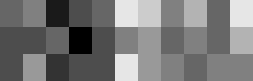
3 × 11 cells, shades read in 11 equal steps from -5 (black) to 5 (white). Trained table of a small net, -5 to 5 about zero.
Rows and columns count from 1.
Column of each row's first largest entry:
6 11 6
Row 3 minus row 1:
-1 1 1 0 -1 0 -2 0 -3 1 -4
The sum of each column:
-5 -1 -8 -9 -5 8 5 -1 1 -2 6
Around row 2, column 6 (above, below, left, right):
4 4 -2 1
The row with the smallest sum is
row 2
